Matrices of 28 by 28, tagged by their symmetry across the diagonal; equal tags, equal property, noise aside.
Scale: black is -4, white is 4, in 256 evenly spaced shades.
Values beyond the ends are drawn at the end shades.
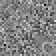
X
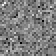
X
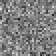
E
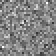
X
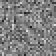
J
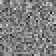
E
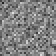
X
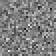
J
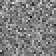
E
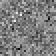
X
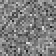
X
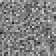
E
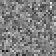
J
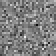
J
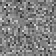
J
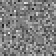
J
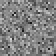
X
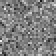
J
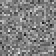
E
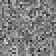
E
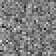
E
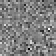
J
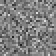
J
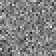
E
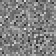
X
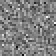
J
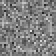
X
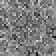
X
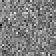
E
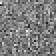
E
